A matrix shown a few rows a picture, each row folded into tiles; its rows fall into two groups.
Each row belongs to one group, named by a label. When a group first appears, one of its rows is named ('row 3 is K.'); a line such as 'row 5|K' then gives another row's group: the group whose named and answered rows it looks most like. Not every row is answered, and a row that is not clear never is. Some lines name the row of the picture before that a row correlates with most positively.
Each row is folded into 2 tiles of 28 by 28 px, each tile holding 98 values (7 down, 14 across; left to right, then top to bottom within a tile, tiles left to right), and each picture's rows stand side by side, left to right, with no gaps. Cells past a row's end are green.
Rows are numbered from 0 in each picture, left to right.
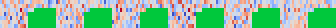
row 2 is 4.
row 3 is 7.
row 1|7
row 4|7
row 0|7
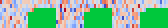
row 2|7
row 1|4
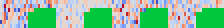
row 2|7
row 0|4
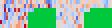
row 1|7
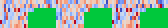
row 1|7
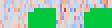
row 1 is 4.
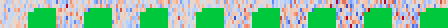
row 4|7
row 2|4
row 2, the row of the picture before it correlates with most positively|1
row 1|7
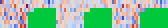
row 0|7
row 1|4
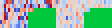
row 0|4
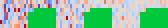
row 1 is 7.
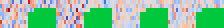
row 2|4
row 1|7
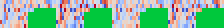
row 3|4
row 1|4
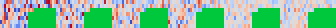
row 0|4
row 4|7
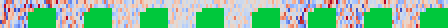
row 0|4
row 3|4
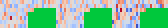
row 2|4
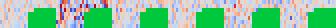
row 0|4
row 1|4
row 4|7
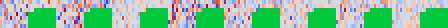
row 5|7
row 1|7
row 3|4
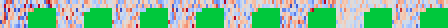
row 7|4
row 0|4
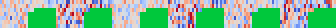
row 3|7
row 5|4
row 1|7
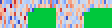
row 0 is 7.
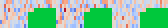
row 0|4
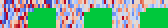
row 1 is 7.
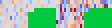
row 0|7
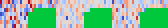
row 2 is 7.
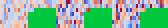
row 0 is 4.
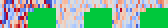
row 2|4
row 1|4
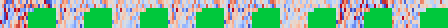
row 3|4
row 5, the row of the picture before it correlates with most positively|0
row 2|4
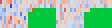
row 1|4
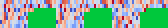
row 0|4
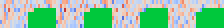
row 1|4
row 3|7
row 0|4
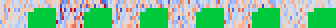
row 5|7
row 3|7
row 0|4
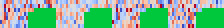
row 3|7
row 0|4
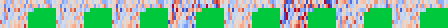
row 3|4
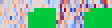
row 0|7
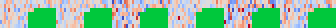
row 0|4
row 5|4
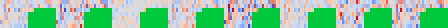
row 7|4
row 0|4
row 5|4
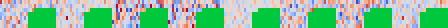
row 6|7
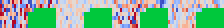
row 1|7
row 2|7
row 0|7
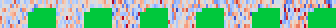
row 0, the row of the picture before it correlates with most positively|1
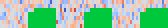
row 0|7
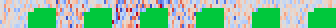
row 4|7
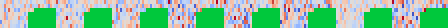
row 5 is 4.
